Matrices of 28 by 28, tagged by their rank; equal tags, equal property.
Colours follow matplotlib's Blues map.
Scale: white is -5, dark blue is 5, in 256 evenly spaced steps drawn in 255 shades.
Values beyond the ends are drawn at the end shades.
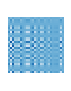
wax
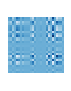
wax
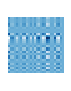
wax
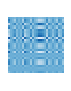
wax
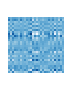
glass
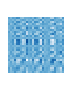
glass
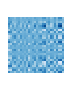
glass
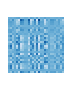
glass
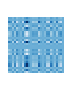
wax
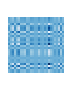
wax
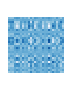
glass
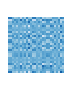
glass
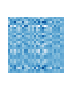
glass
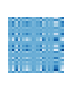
wax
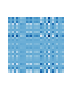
wax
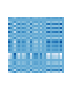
wax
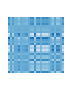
wax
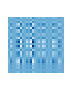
wax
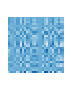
glass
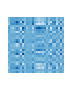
glass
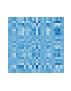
glass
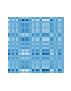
wax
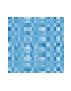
glass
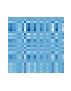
wax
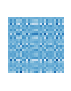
glass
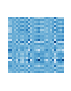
glass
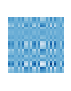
wax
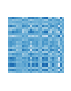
glass
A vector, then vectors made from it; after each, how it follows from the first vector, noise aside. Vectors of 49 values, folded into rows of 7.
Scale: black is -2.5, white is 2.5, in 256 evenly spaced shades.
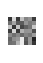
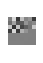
partly zeroed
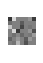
partly zeroed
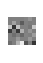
partly zeroed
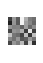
reversed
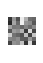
reversed
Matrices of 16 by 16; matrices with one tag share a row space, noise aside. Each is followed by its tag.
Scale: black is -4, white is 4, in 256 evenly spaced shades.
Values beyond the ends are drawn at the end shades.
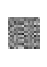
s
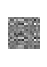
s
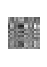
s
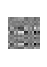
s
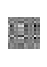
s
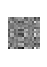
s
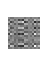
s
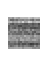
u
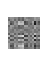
s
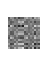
s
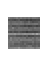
u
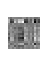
s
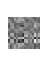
s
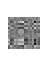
s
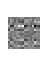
s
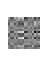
s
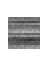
u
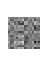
s
